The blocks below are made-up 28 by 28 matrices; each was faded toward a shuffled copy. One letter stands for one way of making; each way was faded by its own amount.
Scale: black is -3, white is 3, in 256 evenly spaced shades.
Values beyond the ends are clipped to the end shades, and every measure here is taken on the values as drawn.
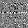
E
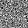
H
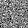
H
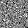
H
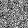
H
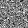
H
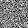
H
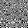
E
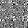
E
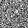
H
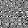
E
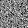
H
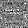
E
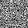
H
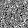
H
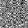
E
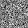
H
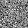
H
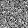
H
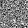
H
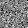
H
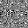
E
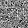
H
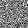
H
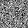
H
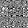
E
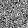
H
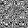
E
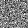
H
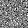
H
